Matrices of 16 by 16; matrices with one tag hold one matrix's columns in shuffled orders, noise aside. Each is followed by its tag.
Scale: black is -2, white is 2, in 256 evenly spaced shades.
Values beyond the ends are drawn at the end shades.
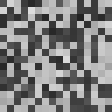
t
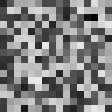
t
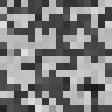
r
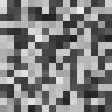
t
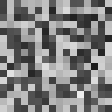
t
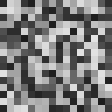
t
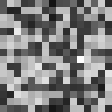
r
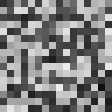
t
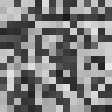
t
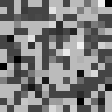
t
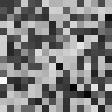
t
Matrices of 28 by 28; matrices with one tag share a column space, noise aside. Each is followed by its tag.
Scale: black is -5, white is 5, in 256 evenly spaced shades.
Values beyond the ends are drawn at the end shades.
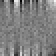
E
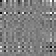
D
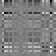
D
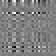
D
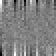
E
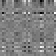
D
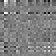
D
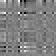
D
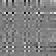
D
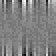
E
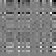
D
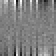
E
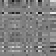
D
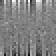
E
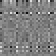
D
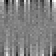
E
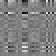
D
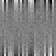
E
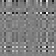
D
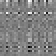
D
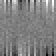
E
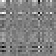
D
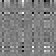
D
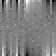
E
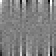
E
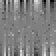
E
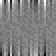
E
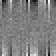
E
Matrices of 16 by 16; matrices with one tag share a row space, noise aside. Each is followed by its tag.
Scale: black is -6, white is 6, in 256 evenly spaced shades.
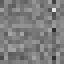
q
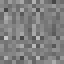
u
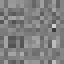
q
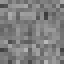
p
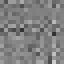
q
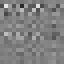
u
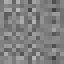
u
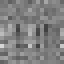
p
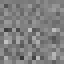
u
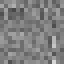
q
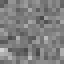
p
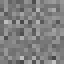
u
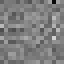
q
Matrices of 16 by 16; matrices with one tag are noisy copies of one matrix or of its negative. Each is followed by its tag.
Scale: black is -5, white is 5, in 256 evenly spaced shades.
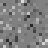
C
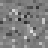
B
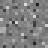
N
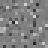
N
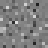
N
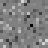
C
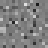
N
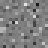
N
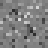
B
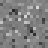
B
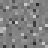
N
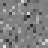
C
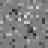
B
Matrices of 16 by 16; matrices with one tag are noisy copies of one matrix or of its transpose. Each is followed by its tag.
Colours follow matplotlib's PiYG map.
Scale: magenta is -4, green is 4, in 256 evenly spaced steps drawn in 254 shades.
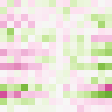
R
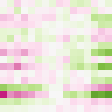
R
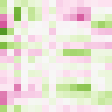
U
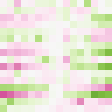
R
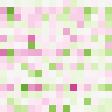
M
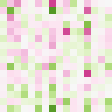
M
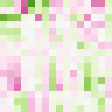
U
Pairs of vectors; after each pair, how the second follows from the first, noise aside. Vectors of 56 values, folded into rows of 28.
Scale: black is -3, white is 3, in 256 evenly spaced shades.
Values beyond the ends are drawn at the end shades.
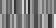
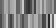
sign-scrambled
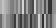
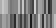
copied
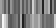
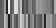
shuffled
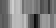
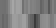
shrunk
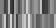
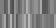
shrunk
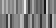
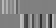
partly zeroed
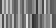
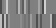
partly zeroed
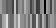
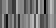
sign-scrambled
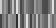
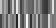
copied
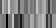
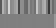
partly zeroed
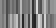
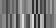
sign-scrambled
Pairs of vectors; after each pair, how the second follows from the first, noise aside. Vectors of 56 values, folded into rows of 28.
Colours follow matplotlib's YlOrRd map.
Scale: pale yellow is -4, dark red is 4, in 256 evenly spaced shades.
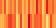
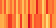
copied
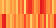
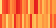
wrapped around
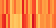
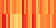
copied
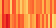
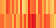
wrapped around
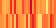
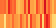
wrapped around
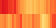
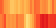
wrapped around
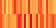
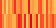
copied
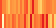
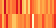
wrapped around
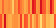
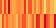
wrapped around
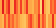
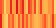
wrapped around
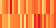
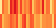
wrapped around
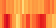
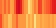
wrapped around
